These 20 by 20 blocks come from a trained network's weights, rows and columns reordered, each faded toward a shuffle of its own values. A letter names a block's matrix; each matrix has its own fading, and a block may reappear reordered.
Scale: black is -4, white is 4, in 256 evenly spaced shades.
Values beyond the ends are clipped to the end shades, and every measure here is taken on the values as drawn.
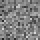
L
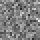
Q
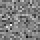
Q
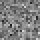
Q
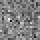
Q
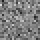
Q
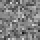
Q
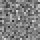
L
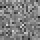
L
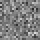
L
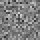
L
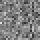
L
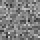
L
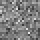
Q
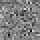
Q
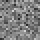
L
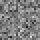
Q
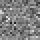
L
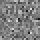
Q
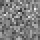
Q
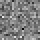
Q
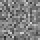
L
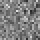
L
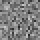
L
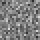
L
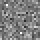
Q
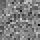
L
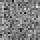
Q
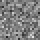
L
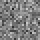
L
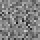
L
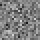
L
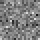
Q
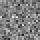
L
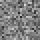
L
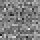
L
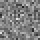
L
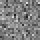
Q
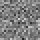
L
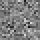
Q
